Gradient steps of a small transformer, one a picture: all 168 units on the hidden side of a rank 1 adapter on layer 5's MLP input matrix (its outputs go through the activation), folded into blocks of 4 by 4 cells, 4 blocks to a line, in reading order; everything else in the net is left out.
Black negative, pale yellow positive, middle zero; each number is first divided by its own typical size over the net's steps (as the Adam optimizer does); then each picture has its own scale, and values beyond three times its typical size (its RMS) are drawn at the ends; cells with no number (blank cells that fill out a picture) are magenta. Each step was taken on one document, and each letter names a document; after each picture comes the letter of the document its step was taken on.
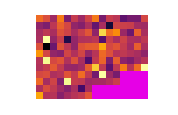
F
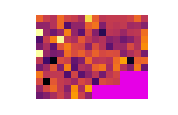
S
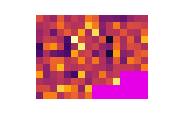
S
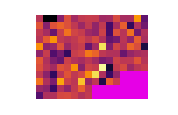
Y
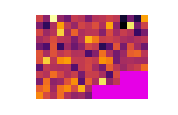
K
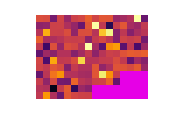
F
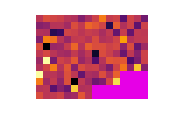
F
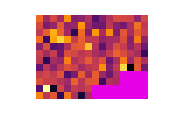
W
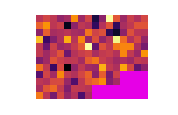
W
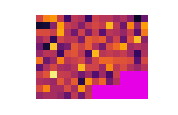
K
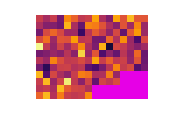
S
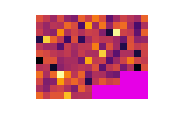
W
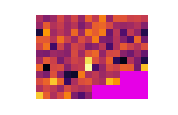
S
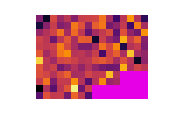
W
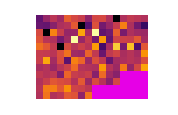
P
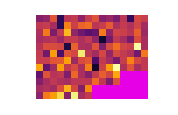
S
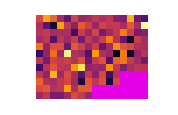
K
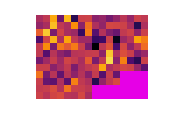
W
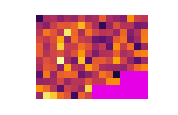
S
